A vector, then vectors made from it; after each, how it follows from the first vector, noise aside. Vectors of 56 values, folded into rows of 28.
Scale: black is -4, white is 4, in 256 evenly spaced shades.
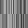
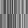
negated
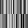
scaled up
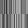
reversed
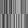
reversed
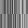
negated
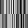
scaled up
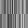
negated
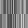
negated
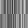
negated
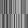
reversed
